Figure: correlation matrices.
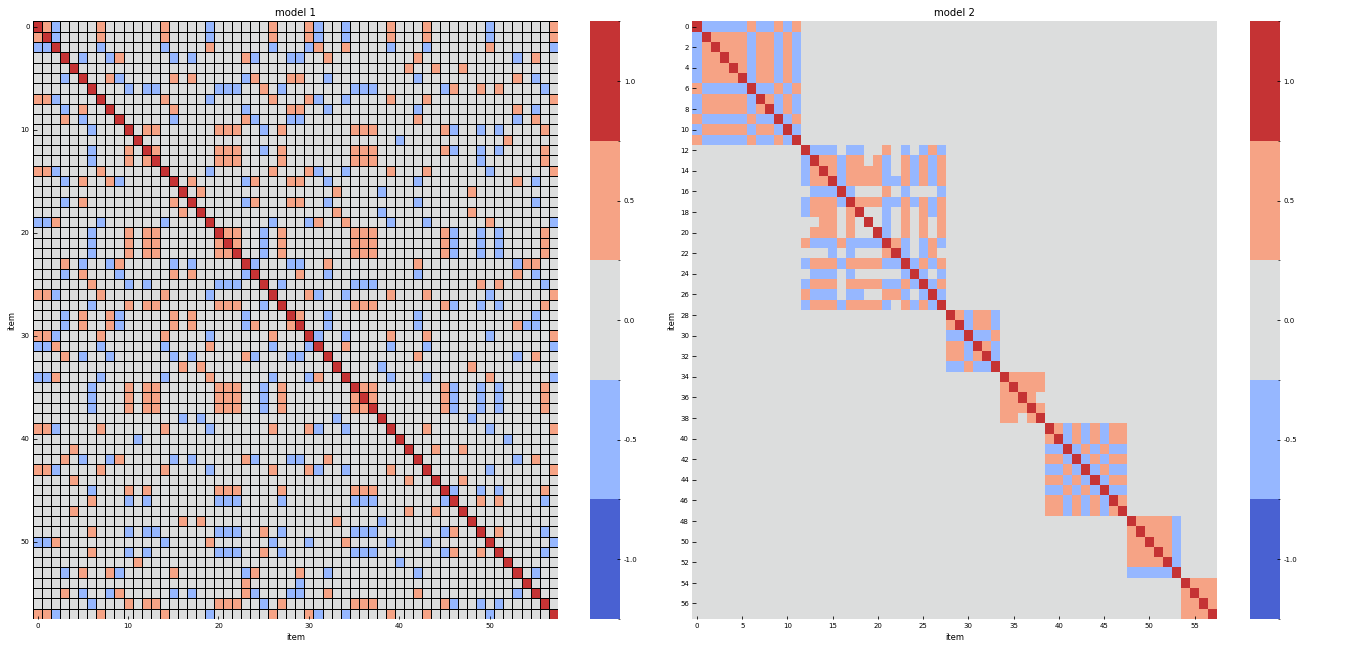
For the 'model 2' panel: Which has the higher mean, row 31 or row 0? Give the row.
31
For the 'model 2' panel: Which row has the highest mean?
20
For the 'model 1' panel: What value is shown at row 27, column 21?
0.5
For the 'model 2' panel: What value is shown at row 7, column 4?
0.5
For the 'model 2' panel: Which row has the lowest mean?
24
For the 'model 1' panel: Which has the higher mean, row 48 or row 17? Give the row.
48
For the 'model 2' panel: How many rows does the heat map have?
58
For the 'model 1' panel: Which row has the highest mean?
13
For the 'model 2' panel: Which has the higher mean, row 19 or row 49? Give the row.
19
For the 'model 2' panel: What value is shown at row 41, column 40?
-0.5
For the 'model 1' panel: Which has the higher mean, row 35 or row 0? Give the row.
35
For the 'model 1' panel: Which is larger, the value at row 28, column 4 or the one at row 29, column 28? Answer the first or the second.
the second
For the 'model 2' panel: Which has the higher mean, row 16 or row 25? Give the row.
25
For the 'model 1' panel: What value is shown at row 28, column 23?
-0.5
